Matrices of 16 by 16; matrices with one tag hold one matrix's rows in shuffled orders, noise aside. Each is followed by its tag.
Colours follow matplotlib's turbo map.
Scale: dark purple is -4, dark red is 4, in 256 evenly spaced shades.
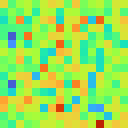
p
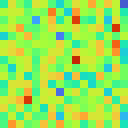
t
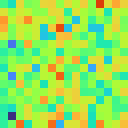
p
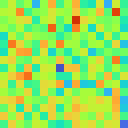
t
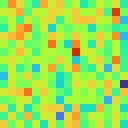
t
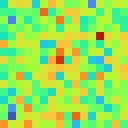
p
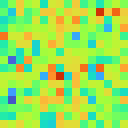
p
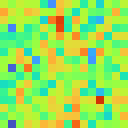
p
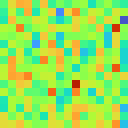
t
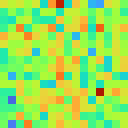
p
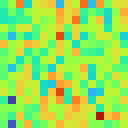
p
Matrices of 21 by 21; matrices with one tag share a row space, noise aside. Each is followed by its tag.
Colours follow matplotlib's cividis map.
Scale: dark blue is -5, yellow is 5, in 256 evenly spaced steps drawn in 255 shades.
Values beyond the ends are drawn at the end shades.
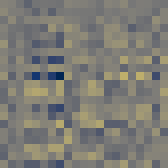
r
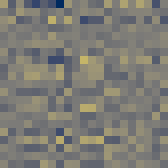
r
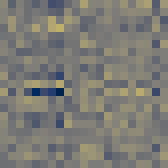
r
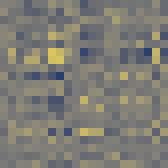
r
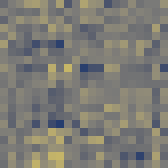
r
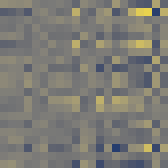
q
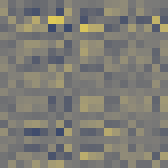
r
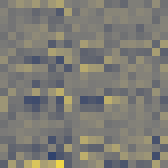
r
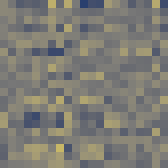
r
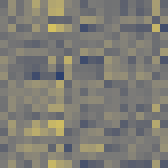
r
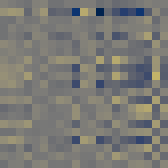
q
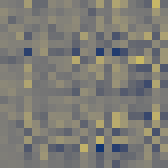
q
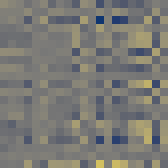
q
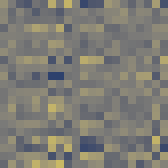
r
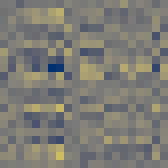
r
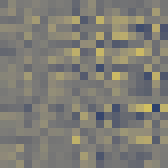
q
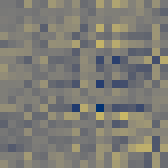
q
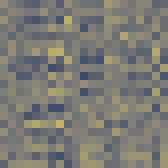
r
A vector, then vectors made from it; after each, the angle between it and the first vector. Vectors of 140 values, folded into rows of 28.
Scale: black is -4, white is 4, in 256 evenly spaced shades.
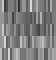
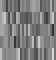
partly aligned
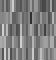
partly aligned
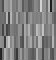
partly opposed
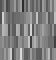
orthogonal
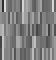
orthogonal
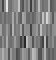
partly opposed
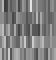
nearly parallel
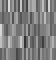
orthogonal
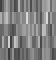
partly opposed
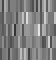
partly opposed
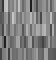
nearly opposite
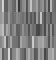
nearly parallel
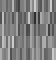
partly aligned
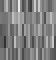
partly opposed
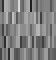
nearly opposite
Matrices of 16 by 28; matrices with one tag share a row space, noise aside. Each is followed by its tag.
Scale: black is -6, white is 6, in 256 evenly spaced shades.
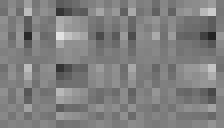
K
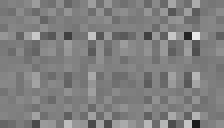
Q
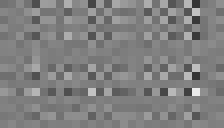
Q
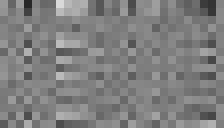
K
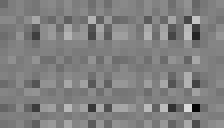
Q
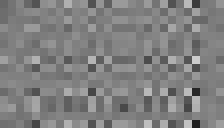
Q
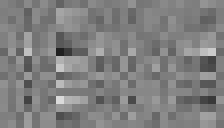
K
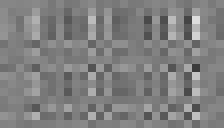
Q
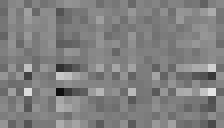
K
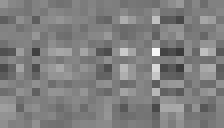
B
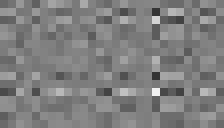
B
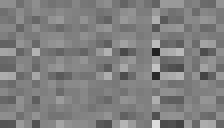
B
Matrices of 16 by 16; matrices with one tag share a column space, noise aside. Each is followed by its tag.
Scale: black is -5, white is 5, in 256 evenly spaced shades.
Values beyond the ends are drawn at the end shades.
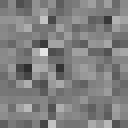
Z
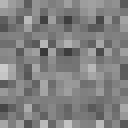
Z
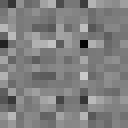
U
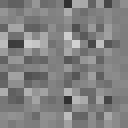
U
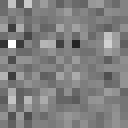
U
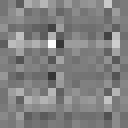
U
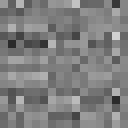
U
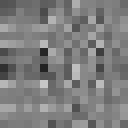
Z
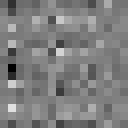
Z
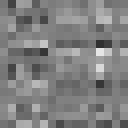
Z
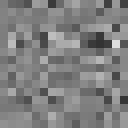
U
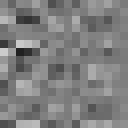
Z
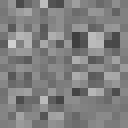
U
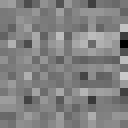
U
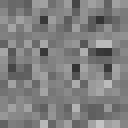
Z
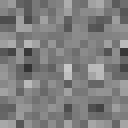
Z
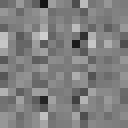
U
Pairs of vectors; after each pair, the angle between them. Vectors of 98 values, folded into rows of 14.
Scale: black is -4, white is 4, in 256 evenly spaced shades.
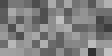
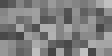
partly aligned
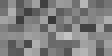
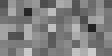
partly aligned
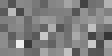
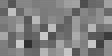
nearly parallel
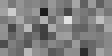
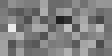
partly opposed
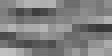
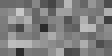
partly opposed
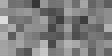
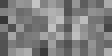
nearly opposite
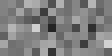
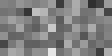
partly opposed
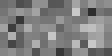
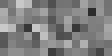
orthogonal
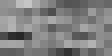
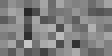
orthogonal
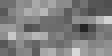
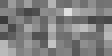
partly opposed
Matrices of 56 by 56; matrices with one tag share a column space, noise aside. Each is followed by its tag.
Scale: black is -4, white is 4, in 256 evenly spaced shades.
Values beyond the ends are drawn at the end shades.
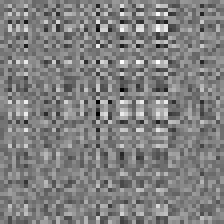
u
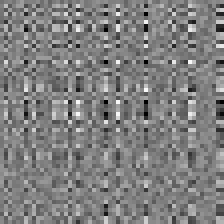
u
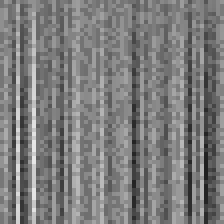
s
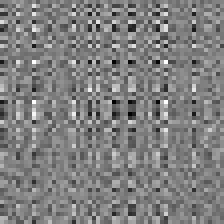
u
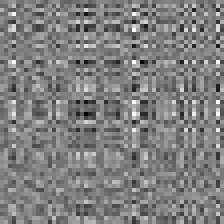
u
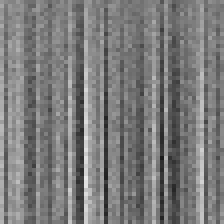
s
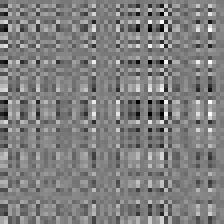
u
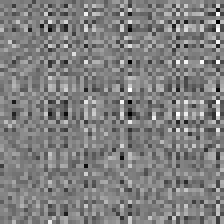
u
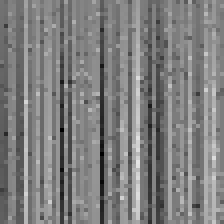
s
